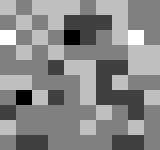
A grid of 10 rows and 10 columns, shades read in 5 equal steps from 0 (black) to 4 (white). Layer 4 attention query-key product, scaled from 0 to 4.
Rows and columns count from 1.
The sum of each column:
24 20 22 21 19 22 18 21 22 23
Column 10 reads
2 2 2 3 3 2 3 2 2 2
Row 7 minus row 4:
0 -3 1 -2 0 1 -1 -1 -2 0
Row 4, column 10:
3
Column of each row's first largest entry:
1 2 1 2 5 1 3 7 1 1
